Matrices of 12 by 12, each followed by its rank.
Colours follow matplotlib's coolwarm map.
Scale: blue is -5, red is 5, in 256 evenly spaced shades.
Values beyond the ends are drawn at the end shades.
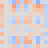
two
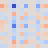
two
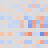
two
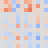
two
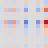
one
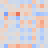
two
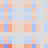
one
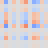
one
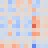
two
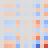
one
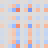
one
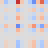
one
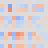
two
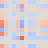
two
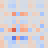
two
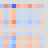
one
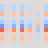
one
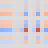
one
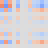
one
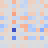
two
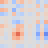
two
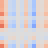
one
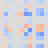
two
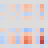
one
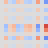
one
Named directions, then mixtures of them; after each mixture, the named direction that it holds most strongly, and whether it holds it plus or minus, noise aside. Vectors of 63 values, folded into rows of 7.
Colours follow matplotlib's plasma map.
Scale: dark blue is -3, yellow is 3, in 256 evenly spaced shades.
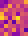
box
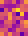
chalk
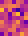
chalk, minus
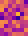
box, minus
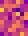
chalk, minus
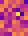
chalk, minus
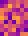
box, plus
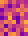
box, minus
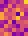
box, plus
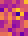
chalk, plus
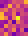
box, plus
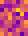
chalk, plus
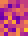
box, minus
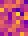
chalk, minus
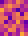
chalk, minus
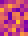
chalk, minus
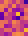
box, minus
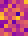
box, plus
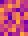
chalk, minus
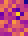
chalk, minus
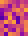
box, minus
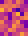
chalk, minus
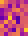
box, minus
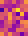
chalk, plus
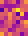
chalk, plus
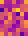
chalk, plus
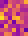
box, plus
